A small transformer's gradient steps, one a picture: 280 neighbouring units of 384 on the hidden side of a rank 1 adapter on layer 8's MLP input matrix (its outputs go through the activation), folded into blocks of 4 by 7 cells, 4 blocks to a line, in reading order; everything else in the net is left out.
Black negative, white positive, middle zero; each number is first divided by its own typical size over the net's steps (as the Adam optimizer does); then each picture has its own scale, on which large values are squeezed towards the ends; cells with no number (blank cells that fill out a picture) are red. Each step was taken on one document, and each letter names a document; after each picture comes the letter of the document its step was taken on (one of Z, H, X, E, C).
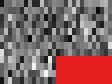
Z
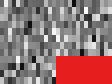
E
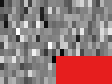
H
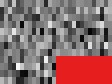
Z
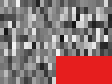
E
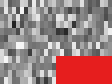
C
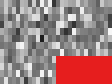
C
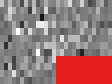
H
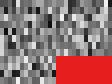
E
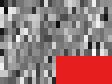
Z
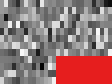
E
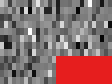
H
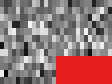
E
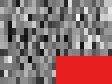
E
